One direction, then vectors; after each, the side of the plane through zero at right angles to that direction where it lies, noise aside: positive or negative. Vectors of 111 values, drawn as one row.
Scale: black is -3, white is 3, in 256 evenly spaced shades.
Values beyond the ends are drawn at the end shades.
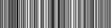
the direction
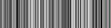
positive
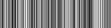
positive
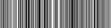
negative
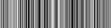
negative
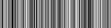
positive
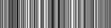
positive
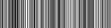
positive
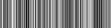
negative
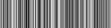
negative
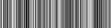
negative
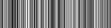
positive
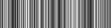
positive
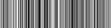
negative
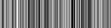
negative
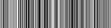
negative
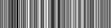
positive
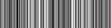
positive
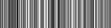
positive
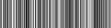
negative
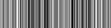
negative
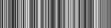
positive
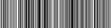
negative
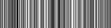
positive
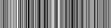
negative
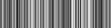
positive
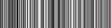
positive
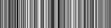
positive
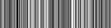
positive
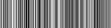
negative
